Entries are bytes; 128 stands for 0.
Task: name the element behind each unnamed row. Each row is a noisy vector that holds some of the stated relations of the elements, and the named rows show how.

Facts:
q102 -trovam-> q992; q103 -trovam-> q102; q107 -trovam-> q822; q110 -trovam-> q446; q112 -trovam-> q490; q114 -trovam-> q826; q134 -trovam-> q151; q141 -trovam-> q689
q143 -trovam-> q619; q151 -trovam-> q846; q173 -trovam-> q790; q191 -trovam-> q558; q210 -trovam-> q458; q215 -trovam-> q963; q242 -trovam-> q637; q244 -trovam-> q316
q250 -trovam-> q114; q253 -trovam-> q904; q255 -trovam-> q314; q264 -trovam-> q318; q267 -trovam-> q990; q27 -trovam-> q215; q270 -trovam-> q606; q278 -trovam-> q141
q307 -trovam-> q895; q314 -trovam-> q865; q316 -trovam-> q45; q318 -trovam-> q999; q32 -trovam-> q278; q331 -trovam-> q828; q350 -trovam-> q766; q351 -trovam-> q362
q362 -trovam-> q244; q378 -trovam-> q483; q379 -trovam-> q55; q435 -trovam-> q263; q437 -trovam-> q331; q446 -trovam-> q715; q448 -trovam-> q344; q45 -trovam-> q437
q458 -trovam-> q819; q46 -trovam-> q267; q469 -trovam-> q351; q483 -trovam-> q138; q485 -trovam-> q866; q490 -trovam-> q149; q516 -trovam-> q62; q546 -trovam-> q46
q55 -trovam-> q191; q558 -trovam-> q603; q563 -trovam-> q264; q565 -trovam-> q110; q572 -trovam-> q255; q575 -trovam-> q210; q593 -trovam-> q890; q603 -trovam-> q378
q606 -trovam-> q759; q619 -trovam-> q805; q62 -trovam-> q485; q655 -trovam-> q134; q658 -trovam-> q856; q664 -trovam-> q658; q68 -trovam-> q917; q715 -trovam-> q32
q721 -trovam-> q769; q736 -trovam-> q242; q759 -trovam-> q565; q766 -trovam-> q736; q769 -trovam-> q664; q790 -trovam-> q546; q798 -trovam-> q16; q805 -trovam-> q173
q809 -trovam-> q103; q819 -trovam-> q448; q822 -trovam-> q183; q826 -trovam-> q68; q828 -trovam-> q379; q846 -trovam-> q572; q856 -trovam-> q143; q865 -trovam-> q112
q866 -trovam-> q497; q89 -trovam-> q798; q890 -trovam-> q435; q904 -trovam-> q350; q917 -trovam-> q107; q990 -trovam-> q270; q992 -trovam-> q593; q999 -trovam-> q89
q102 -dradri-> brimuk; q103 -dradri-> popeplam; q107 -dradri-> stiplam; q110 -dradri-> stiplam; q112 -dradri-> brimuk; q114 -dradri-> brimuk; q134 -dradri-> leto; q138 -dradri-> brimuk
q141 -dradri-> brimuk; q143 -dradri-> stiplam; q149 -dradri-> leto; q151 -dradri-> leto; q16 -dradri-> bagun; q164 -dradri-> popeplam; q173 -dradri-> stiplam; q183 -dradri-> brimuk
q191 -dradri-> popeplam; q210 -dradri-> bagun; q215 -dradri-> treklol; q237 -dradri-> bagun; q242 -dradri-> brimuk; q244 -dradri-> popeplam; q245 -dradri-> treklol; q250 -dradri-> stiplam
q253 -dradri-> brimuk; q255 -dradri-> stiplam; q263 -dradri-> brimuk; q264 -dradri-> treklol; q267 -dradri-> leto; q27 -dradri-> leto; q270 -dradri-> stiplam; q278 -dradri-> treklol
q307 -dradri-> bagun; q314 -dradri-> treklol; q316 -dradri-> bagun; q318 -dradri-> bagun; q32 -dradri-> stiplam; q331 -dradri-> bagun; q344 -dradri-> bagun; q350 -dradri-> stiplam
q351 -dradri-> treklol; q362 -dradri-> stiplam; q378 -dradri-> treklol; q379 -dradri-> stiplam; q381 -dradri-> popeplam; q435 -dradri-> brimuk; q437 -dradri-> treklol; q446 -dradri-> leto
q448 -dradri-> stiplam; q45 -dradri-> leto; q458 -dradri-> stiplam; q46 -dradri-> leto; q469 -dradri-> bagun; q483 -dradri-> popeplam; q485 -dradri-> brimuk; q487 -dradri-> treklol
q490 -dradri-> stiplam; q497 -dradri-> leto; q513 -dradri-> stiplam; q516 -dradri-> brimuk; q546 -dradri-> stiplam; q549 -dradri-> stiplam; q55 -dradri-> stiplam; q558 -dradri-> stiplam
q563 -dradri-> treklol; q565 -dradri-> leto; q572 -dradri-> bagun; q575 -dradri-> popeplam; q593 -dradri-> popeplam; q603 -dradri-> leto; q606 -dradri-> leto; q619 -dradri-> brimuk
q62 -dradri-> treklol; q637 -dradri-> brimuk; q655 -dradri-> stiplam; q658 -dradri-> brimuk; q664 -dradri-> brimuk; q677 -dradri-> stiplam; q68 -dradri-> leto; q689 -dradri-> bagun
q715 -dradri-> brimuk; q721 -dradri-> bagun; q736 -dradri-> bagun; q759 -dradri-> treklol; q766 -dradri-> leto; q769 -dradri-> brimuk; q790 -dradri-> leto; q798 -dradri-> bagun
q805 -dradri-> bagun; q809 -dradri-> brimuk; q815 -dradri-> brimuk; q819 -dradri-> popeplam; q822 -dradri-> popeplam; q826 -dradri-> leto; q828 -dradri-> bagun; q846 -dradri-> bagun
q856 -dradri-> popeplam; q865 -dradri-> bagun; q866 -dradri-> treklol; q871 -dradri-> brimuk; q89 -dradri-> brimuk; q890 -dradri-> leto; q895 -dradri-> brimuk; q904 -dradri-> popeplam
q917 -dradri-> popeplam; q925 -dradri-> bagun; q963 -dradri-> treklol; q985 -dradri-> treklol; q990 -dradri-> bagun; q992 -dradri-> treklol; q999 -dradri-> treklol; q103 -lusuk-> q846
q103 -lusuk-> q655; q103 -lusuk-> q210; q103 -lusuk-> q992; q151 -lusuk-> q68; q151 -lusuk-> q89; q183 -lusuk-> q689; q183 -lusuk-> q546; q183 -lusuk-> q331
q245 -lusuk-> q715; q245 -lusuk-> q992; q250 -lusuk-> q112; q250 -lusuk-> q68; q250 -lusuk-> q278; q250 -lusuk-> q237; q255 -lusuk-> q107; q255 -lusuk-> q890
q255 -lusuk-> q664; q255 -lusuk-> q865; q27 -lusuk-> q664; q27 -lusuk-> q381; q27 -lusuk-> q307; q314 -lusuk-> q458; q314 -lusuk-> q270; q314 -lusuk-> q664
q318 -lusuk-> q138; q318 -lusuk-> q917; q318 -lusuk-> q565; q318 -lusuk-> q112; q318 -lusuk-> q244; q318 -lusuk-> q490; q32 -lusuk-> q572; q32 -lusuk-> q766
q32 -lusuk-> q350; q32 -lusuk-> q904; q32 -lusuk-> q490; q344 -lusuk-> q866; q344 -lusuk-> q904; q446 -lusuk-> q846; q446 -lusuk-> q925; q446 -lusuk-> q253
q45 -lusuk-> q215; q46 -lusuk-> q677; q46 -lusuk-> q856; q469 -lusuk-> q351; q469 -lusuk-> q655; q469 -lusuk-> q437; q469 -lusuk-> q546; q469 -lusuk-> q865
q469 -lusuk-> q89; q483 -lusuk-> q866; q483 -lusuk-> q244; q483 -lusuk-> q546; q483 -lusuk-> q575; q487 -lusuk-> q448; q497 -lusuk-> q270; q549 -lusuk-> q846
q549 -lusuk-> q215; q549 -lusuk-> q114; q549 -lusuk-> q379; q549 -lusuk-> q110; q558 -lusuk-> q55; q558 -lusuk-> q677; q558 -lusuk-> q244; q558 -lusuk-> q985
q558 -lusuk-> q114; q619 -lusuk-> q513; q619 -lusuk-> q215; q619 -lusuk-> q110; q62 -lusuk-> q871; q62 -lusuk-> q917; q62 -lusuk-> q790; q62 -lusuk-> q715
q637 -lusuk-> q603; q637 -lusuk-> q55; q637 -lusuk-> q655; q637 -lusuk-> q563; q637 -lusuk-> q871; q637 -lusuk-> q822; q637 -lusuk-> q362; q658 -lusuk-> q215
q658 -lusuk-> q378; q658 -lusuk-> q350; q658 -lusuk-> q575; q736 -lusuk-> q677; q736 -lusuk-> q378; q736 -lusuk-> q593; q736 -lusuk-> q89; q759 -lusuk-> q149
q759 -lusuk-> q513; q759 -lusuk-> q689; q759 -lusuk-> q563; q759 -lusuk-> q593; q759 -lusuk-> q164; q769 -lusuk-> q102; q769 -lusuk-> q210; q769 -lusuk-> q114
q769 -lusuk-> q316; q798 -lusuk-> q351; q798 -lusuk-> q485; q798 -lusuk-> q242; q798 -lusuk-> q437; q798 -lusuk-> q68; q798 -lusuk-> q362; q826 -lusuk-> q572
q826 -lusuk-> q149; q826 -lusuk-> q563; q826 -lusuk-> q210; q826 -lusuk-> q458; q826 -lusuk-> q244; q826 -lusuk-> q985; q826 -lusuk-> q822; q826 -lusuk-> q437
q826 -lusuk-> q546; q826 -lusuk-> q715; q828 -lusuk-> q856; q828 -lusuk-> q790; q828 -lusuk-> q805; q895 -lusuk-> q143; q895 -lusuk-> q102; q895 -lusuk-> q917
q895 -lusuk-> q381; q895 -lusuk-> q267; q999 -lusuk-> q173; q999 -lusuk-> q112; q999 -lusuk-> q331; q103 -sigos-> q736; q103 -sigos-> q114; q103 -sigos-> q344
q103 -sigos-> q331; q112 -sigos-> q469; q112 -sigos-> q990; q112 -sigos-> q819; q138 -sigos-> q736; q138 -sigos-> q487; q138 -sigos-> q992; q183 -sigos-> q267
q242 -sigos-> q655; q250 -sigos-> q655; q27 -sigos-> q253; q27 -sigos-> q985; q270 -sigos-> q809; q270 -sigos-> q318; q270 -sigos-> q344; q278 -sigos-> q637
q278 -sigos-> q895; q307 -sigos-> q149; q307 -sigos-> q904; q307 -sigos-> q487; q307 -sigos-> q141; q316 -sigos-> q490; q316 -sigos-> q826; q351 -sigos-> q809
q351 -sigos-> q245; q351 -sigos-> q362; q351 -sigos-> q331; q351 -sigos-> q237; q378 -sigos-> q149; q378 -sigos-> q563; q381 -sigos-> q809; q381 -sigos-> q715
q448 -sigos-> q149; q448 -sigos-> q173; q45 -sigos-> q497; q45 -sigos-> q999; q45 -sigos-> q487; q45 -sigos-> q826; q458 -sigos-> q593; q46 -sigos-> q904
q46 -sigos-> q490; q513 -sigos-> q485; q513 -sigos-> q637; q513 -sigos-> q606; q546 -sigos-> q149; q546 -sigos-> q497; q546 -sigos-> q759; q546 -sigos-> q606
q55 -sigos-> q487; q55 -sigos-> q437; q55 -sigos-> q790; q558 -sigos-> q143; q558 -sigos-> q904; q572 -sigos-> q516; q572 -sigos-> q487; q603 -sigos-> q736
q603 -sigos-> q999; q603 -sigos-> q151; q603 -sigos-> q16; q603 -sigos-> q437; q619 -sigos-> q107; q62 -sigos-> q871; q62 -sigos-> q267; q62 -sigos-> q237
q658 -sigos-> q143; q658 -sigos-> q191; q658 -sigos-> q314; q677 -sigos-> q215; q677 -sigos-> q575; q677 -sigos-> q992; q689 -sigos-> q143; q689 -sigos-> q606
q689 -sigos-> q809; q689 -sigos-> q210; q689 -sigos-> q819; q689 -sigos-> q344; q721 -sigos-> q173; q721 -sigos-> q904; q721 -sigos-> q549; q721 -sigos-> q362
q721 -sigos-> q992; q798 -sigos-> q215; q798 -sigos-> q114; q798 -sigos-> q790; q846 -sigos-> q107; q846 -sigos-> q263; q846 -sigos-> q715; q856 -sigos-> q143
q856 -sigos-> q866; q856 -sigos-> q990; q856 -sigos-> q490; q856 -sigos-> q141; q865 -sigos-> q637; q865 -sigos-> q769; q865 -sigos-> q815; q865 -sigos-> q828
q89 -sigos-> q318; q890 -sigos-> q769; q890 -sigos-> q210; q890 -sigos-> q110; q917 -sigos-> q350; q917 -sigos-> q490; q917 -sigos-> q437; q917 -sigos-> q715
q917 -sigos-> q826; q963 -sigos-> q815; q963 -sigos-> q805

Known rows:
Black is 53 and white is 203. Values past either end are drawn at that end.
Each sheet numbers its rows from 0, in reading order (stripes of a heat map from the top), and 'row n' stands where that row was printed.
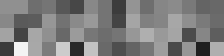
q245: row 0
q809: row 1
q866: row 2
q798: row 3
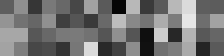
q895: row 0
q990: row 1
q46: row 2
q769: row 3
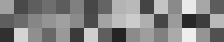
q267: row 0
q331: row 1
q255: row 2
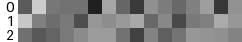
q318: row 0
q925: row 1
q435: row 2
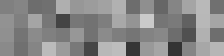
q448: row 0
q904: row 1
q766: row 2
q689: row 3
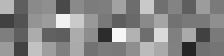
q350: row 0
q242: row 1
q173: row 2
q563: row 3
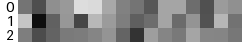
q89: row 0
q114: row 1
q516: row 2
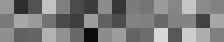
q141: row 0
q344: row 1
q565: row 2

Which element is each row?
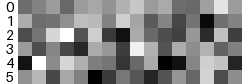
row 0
q917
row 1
q378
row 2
q985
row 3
q805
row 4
q27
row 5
q32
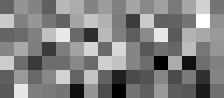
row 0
q890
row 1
q846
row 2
q278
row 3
q721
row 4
q379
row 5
q183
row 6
q826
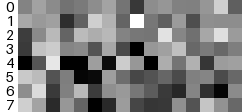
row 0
q134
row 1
q856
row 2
q865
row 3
q151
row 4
q593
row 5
q549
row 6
q558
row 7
q446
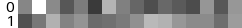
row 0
q103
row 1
q237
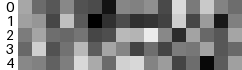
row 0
q606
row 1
q759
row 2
q191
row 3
q62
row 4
q55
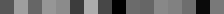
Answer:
q637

